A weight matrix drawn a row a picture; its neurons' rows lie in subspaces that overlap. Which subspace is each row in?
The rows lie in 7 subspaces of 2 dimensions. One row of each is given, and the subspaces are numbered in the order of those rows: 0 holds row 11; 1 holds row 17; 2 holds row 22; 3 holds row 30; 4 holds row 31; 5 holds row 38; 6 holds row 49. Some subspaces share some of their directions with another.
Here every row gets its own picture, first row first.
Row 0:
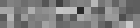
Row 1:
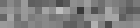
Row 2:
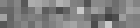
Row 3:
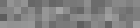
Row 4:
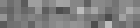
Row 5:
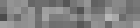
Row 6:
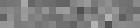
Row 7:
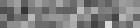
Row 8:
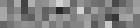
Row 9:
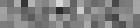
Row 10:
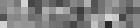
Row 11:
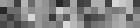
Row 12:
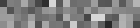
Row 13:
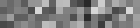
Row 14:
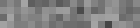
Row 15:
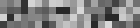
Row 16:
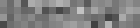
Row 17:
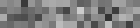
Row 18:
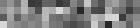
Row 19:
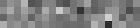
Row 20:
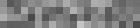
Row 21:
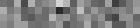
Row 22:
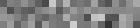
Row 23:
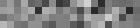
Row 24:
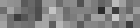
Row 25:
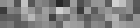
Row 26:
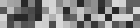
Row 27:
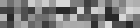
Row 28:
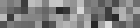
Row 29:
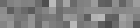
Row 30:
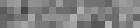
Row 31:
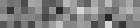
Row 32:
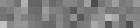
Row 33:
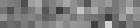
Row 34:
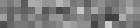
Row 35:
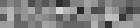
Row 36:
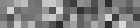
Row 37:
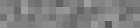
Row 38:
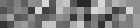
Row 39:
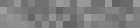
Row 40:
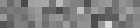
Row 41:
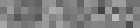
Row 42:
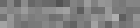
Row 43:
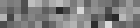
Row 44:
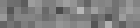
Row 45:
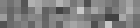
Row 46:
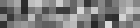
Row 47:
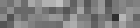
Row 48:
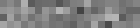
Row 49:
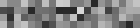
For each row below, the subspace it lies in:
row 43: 5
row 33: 4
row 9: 0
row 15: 5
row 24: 1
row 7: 3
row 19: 4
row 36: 4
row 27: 6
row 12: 2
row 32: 6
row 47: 4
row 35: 6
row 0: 6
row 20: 3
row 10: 6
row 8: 0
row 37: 3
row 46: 3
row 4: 4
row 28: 5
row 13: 5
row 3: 3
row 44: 4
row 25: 0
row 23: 5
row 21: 0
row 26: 1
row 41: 1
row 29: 2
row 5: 3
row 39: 0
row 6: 1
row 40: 2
